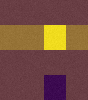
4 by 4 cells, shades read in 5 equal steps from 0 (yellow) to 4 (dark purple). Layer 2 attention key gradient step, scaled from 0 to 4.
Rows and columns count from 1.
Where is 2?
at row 2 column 1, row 2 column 2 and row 2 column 4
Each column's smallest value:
2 2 0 2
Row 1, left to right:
3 3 3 3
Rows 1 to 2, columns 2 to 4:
3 3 3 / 2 0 2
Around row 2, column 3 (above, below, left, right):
3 3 2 2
